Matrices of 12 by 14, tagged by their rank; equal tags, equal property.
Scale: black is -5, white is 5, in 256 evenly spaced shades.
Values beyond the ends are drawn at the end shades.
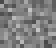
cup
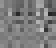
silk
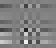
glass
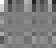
glass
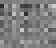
silk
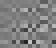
silk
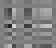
glass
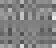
silk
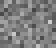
cup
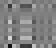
glass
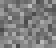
cup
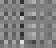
glass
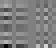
glass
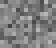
cup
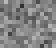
cup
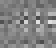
silk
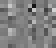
silk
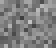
cup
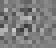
silk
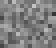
cup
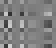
glass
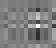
glass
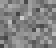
cup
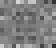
silk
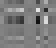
glass
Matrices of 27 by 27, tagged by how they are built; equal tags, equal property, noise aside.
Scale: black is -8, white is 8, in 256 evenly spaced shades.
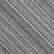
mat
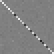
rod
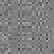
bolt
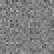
bolt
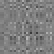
bolt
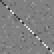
rod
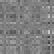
bolt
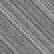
mat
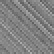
mat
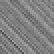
mat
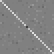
rod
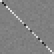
rod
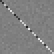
rod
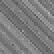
mat
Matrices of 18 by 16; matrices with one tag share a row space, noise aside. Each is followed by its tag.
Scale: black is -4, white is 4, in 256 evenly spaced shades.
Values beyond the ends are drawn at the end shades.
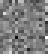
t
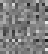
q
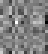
t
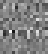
q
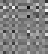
q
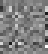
t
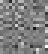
t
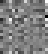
t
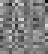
t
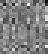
q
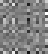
q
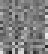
t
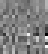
q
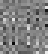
q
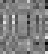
q
